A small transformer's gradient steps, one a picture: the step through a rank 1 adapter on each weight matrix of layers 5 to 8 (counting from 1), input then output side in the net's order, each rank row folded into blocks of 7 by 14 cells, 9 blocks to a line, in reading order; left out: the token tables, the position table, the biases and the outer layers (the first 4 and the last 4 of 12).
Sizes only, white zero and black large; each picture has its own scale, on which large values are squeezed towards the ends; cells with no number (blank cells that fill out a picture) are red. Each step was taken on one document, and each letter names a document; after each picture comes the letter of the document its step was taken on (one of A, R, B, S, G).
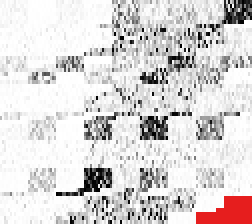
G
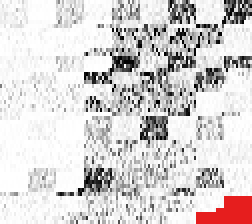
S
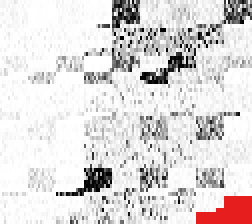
G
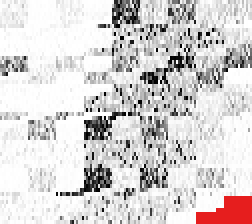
G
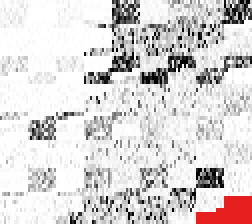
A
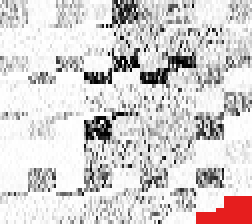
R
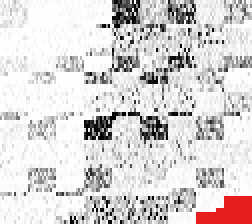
G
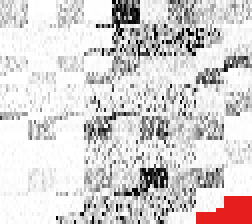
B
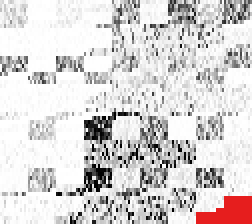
A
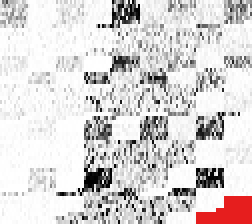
S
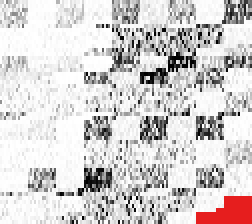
S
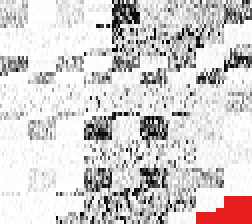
B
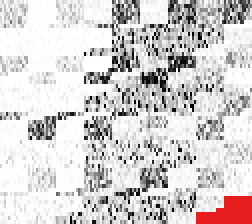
A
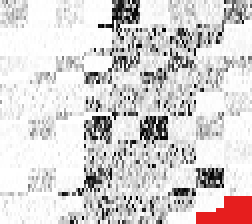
S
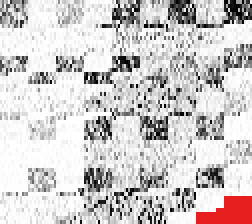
R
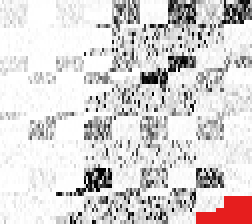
A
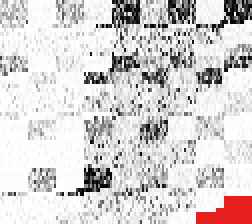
R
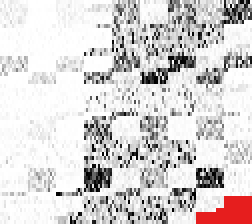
A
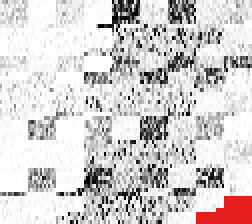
S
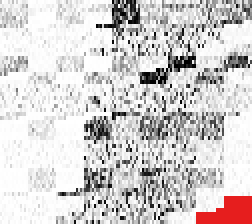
B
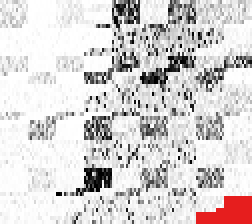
A
